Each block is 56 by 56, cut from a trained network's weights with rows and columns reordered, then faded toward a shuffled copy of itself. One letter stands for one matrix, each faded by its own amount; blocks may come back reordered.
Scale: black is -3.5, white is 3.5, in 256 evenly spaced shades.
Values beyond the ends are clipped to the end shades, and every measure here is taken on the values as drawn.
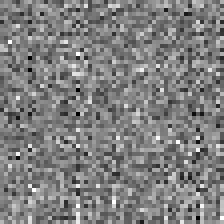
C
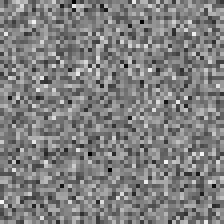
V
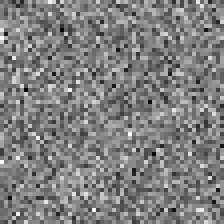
V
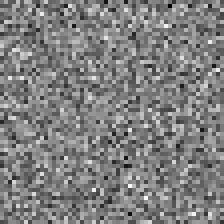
V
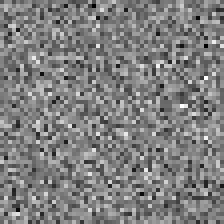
V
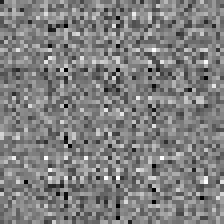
C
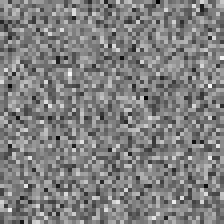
V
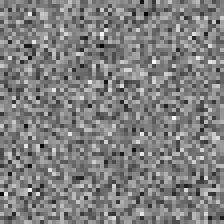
V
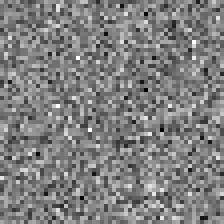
V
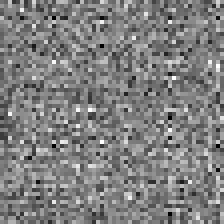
C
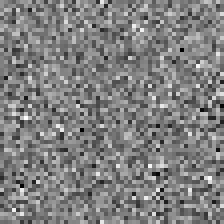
V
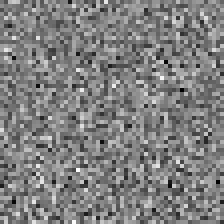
V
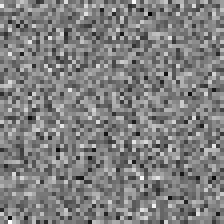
V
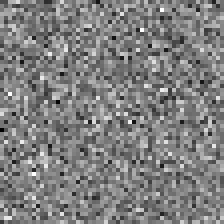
V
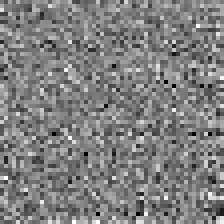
C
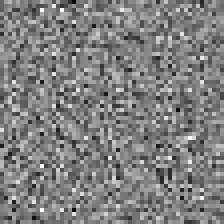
C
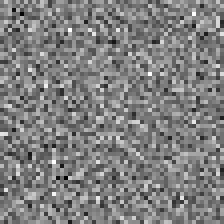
V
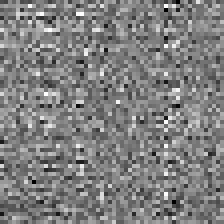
C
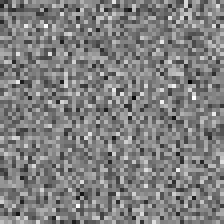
V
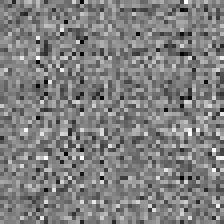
C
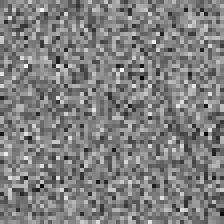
V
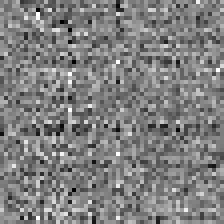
C
